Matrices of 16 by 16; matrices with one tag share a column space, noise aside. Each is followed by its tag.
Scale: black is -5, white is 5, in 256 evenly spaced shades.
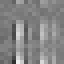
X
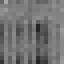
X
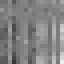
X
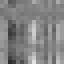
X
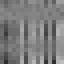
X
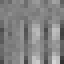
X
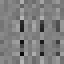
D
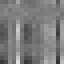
X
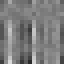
X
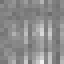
X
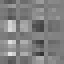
D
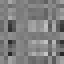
D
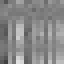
X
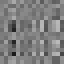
D
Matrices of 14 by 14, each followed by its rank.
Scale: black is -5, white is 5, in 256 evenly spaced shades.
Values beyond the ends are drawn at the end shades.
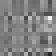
two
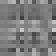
two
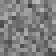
full rank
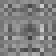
two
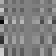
one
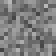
full rank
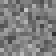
full rank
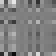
one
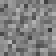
full rank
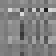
two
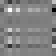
one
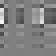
one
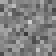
full rank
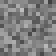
full rank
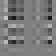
one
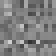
two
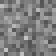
full rank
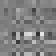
two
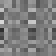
two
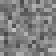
full rank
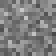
full rank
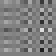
one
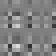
one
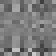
two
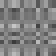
one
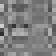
two
